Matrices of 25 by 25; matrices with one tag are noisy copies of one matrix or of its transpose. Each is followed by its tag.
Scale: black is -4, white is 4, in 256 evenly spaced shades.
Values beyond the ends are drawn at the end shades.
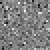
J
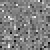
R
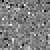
J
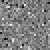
J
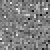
R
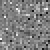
R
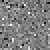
J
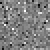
J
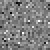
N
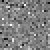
J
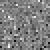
R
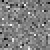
J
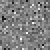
N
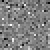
J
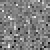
R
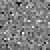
N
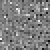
R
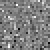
R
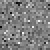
N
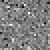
J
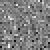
R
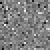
J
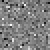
J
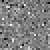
J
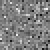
R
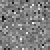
N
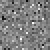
N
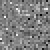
R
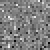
R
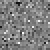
N
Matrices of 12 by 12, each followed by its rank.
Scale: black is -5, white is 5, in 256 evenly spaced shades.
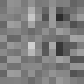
two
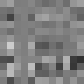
two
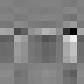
one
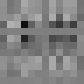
two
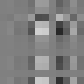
one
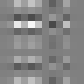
one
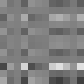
one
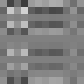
one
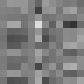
two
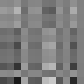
one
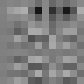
two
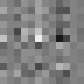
two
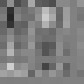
two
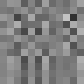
two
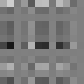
one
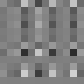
one
